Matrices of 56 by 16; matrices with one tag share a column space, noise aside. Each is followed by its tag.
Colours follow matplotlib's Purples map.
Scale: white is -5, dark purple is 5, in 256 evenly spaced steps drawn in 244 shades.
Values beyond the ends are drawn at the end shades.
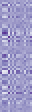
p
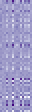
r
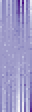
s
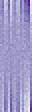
s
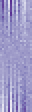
s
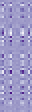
p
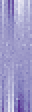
s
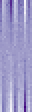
s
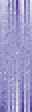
s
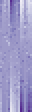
s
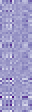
r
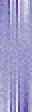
s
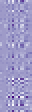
r
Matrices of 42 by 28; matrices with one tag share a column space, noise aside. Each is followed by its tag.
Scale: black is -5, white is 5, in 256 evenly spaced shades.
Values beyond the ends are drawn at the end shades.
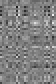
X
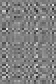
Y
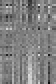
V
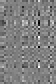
X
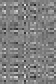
Y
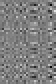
Y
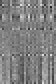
V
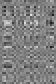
X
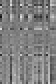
V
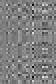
Y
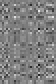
Y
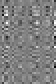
X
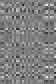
Y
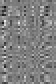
X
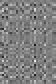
Y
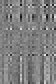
V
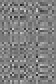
Y
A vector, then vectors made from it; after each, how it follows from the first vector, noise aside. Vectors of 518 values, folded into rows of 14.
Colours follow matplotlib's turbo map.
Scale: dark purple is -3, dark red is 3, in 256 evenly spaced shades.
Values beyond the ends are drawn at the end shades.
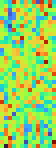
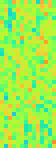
shrunk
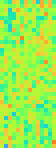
shrunk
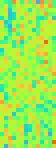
shrunk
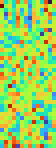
reversed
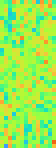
shrunk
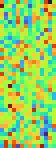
reversed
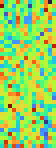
reversed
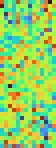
reversed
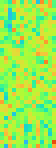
shrunk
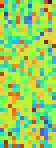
reversed
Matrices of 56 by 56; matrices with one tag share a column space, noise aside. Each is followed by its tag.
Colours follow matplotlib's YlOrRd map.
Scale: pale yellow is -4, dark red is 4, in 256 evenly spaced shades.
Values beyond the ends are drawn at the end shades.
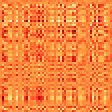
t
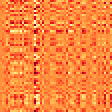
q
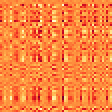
t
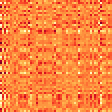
q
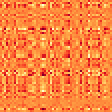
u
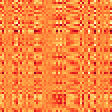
q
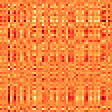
t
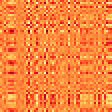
q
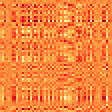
t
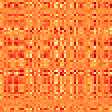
u
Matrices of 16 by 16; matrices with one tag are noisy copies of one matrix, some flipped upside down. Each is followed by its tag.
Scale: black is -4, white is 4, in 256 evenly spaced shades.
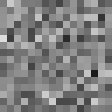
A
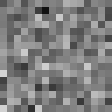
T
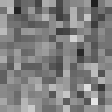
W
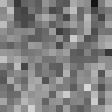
W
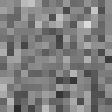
W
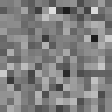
A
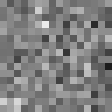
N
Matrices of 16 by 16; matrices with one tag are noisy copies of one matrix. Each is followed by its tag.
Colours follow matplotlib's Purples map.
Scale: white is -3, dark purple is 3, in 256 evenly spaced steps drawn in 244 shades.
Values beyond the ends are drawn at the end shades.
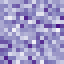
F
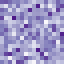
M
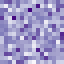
M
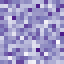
M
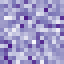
F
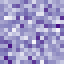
F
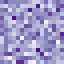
M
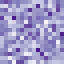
M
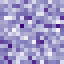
F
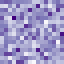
M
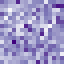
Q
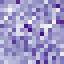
Q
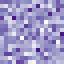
M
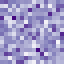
M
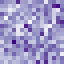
Q
